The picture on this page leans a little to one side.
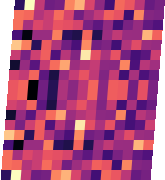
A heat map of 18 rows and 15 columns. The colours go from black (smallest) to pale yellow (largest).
Calmest part: centre. Ninth with the lowest average: middle left. Stripes: none. Histogram: bell-shaped. Mirror symmetry: top to bottom. Grain: fine.
